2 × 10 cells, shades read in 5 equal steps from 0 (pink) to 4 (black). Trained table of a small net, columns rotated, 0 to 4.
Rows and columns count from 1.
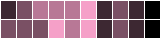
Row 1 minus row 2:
1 0 -1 1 0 0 0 0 0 0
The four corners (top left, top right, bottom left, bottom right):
3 4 2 4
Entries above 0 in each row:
9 8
